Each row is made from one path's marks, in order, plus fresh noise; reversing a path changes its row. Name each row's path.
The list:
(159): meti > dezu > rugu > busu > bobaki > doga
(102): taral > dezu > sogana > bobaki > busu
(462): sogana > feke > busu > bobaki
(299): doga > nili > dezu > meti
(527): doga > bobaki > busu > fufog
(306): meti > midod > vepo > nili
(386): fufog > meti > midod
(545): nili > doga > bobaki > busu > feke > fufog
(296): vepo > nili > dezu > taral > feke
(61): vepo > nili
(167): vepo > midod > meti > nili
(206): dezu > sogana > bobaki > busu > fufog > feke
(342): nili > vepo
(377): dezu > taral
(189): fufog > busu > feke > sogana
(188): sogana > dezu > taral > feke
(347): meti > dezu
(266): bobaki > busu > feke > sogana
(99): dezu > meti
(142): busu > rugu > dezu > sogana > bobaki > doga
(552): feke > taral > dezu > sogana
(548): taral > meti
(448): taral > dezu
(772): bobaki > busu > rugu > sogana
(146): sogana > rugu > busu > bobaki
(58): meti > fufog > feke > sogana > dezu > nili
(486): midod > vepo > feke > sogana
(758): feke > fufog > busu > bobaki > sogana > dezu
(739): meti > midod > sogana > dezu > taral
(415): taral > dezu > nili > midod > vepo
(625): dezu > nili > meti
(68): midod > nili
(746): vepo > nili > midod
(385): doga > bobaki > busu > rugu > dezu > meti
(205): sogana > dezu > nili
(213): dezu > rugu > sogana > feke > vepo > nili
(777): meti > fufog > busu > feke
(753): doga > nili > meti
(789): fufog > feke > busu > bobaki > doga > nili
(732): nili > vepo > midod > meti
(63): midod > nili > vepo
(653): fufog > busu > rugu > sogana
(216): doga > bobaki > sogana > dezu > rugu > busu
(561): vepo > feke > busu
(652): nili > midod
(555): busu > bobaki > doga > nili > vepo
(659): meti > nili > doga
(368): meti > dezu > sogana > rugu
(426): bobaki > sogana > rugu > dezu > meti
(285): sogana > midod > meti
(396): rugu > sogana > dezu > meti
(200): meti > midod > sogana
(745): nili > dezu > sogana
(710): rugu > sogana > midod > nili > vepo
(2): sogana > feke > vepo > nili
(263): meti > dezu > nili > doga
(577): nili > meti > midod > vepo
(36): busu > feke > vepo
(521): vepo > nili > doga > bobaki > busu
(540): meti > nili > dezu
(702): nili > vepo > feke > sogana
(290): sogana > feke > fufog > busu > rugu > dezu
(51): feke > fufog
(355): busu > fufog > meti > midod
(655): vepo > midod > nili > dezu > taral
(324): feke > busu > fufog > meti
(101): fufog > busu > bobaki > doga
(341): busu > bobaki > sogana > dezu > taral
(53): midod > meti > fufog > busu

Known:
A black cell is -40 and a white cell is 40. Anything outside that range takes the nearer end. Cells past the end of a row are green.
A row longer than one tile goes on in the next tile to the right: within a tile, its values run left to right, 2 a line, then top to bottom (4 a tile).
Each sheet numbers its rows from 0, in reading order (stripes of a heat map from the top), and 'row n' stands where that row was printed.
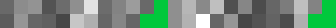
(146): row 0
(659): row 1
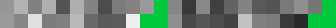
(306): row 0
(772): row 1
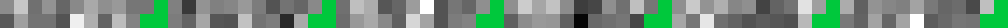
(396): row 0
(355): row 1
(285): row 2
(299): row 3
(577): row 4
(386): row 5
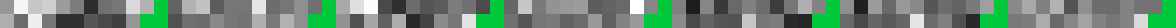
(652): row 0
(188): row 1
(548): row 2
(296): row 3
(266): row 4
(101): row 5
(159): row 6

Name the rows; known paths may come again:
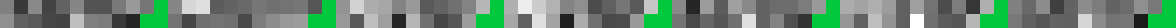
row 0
(772)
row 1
(102)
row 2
(63)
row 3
(68)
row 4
(101)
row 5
(53)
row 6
(426)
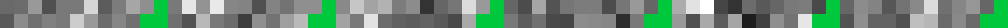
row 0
(290)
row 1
(625)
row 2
(577)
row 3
(341)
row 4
(548)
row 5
(146)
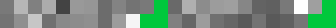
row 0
(368)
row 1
(702)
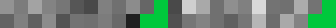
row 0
(385)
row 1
(205)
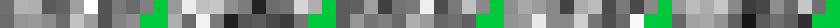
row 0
(285)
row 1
(652)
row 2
(462)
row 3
(200)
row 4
(753)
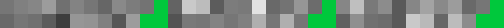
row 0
(142)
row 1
(188)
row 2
(396)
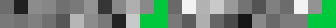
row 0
(36)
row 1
(745)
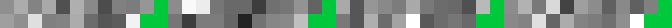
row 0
(306)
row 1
(415)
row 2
(386)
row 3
(347)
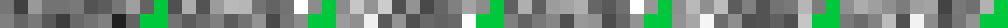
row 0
(555)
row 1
(61)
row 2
(540)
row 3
(746)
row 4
(659)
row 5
(486)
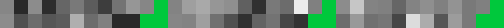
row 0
(266)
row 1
(545)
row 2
(710)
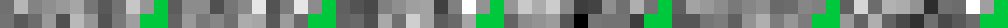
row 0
(655)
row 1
(2)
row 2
(561)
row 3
(299)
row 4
(206)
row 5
(342)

